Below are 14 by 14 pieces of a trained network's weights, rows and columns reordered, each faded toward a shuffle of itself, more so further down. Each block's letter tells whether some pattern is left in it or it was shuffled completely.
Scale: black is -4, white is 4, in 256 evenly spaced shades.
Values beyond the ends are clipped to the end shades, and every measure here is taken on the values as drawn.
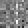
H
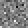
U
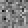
U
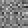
H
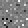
U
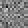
H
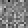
H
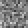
U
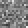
U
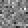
U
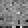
H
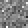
U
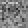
H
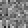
H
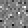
U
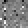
H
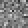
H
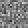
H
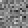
H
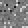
U
